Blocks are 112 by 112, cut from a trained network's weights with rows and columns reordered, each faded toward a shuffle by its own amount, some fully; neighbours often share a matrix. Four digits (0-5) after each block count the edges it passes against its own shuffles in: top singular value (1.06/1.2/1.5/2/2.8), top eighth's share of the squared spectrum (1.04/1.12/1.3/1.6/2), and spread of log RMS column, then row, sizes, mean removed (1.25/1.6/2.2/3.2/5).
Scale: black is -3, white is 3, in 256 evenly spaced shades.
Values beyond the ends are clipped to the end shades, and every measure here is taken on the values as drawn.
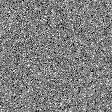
0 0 0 0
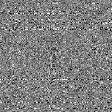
3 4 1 3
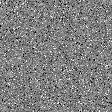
1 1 0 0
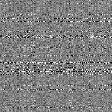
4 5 2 4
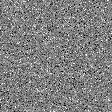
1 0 0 0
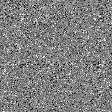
3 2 1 1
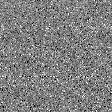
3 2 1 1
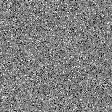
0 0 0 0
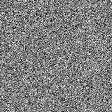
2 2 0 1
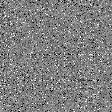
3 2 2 1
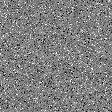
0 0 0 0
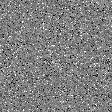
2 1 0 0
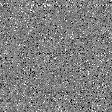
2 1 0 1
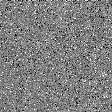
2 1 0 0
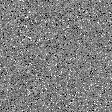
1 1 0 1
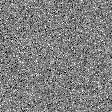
1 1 0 0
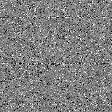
3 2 1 1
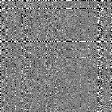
5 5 4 3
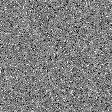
0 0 0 0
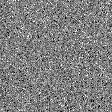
1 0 0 0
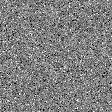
0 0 0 0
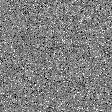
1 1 0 0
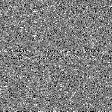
3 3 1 3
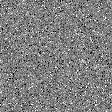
1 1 0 1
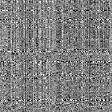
4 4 2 4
